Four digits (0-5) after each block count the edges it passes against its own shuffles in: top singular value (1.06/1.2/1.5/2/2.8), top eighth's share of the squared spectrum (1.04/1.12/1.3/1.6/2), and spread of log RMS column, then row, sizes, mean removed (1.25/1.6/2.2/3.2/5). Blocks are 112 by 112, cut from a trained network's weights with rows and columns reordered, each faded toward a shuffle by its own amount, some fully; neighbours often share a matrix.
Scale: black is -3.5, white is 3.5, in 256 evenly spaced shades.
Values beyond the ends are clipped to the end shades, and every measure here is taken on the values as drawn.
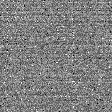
3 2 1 0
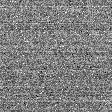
3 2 0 1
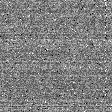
3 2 1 0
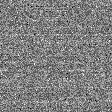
2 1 0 0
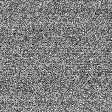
2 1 0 0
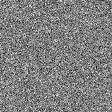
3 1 0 0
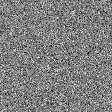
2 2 0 0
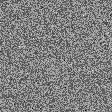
0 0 0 0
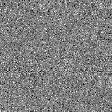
4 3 1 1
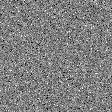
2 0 0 0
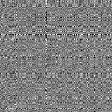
5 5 2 4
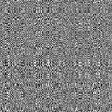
5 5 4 3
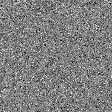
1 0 0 0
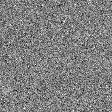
0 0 0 0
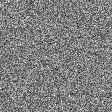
0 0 0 0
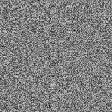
4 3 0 2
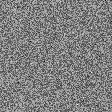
0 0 0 0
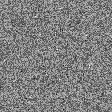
0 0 0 0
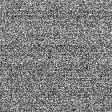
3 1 0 0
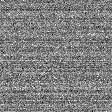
4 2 0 1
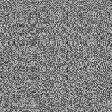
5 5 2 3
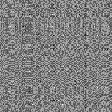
5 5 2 3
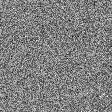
2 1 0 0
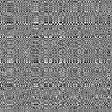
5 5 3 4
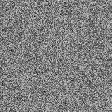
3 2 0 1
